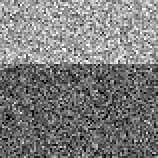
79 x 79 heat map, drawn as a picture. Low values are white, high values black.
There are no regular stripes. On average the colour sits 50% of the way up the scale. The bottom part is higher, past a seam about 40% of the way down.
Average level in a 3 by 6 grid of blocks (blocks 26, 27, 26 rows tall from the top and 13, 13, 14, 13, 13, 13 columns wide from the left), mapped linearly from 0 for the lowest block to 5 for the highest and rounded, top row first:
000000 | 444444 | 555555
